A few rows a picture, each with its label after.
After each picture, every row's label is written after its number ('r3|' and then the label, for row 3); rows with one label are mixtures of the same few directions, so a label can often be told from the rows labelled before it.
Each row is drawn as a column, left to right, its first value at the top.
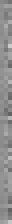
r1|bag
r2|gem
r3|bag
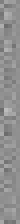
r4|gem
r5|gem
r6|gem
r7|bag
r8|bag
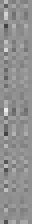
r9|gem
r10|gem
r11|bag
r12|gem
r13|gem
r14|bag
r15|gem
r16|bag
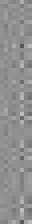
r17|bag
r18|gem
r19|gem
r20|bag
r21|bag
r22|bag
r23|bag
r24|bag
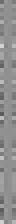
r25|bag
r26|bag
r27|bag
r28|bag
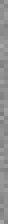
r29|bag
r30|gem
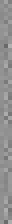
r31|gem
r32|bag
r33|bag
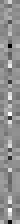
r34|bag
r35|gem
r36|bag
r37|bag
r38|bag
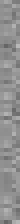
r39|bag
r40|bag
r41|bag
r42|gem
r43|bag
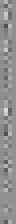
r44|gem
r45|gem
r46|gem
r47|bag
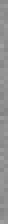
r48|bag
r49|gem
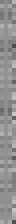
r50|gem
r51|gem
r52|gem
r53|bag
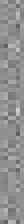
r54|bag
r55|bag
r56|bag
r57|bag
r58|gem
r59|gem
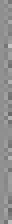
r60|bag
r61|bag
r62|bag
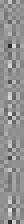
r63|gem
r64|gem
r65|bag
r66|bag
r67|bag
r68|bag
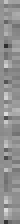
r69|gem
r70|bag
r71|bag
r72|gem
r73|gem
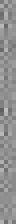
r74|gem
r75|gem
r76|gem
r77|bag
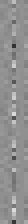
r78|gem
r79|bag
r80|gem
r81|bag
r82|gem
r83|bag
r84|bag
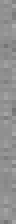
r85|bag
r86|bag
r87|bag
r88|gem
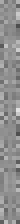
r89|bag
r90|bag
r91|gem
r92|bag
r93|gem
